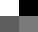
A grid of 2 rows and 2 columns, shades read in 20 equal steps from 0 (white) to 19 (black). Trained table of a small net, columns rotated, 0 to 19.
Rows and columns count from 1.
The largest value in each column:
12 19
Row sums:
19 22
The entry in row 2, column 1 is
12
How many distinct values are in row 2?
2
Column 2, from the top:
19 10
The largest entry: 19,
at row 1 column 2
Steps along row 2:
down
